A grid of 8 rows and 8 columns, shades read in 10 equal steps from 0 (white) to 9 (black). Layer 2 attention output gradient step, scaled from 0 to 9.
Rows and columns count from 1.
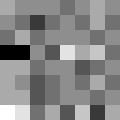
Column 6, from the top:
4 5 4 3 6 5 4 2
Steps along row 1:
up same same up down down up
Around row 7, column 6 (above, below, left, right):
5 2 4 5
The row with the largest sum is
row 4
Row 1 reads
3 4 4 4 5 4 3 4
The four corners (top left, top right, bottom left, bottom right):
3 4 0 3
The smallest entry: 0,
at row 8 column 1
